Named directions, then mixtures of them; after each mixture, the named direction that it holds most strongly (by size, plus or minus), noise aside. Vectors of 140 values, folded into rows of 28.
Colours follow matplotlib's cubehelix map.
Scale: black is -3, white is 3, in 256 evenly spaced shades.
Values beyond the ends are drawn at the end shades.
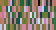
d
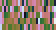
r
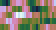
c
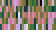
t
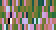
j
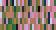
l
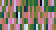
t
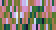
t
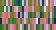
r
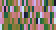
r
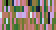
l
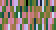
t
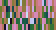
j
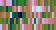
c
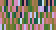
d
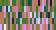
d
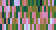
j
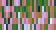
j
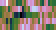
c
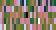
r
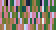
t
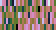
l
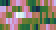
c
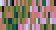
l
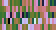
j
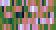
c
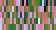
r
